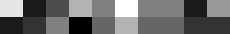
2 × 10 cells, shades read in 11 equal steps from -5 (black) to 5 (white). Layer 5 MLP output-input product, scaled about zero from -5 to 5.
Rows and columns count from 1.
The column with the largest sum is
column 6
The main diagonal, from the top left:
4 -3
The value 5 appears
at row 1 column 6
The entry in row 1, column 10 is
1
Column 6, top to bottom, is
5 2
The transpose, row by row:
4 -4 / -4 -3 / -2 0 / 2 -5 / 0 -1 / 5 2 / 0 -1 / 0 -1 / -4 -3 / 1 -3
